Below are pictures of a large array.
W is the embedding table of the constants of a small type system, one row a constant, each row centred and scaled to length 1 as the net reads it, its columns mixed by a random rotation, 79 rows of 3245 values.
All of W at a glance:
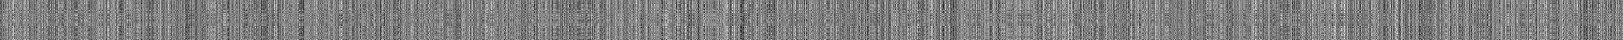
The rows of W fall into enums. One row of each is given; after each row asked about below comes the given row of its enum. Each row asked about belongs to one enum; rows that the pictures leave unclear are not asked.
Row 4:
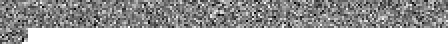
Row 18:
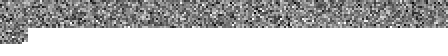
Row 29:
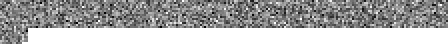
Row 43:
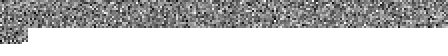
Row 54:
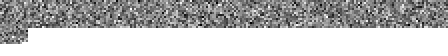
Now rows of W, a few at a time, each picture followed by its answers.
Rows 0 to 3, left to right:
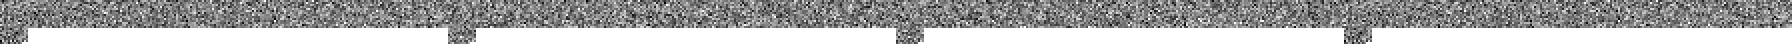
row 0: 43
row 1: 54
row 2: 18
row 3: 43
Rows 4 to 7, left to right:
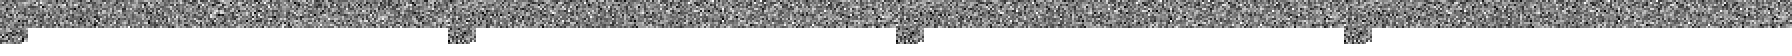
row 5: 43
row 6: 43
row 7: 43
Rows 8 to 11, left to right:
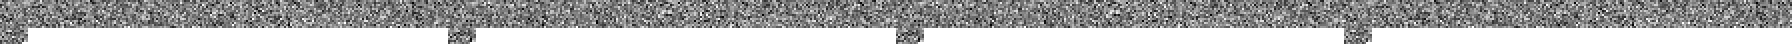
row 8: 18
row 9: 4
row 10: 4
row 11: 18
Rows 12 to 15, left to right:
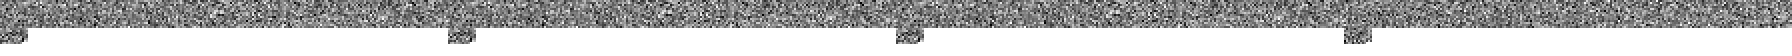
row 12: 4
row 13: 4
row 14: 4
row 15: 43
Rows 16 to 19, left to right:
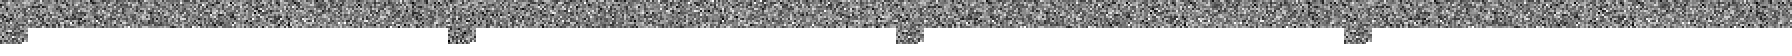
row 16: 18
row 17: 43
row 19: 18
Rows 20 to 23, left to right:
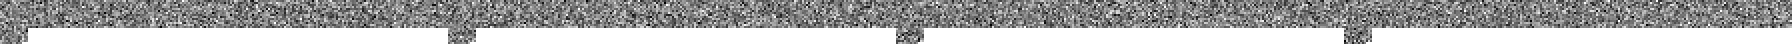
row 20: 29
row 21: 54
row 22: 4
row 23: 43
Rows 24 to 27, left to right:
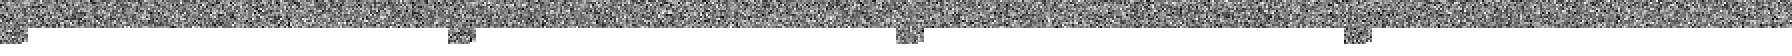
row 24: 18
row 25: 4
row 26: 29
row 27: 43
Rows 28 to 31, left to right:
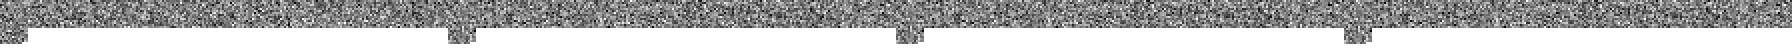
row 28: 18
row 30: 29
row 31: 29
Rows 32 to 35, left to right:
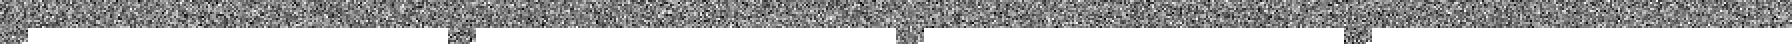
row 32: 54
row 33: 4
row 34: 29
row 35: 43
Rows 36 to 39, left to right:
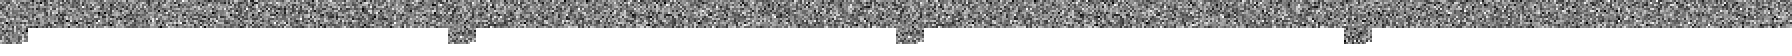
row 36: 29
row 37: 54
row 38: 54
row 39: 43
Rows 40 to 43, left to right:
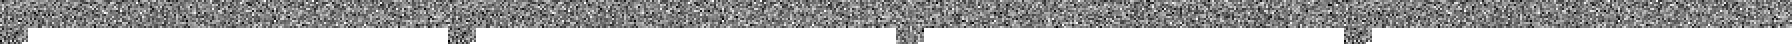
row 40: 43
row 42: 29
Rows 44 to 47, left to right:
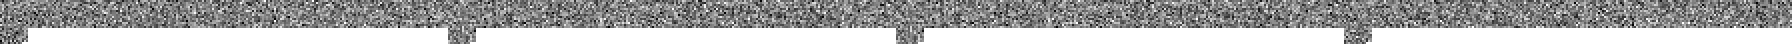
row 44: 43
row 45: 29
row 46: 29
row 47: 18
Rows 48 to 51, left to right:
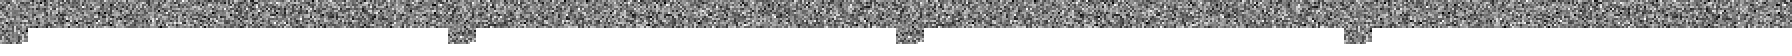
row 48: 29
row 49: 54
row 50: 54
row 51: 29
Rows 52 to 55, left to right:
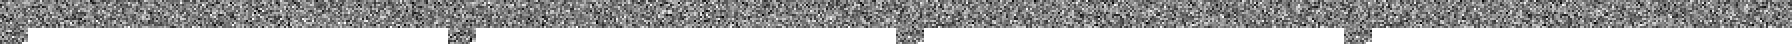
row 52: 18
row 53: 4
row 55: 54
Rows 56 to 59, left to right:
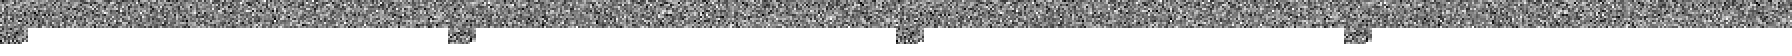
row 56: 43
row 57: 4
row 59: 4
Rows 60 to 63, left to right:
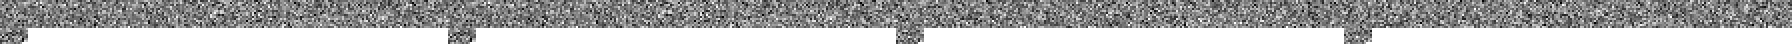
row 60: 4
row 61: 4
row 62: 18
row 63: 54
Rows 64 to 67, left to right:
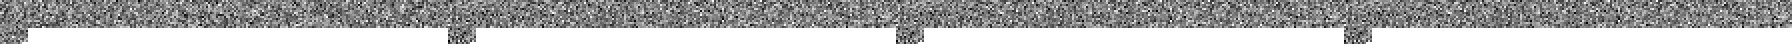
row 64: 54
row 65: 43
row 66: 43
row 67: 43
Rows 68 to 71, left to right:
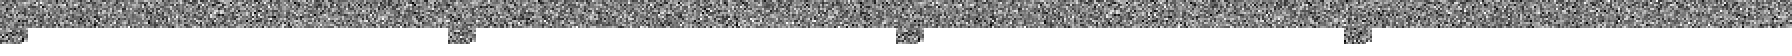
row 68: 4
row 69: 18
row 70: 4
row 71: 43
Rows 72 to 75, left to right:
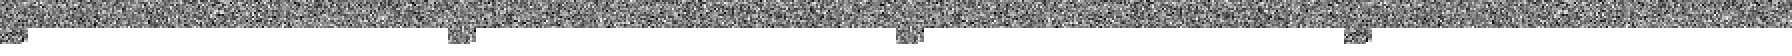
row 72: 4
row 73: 29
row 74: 29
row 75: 4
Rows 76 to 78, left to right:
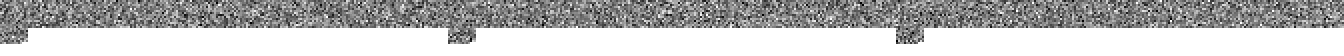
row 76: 54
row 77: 4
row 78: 43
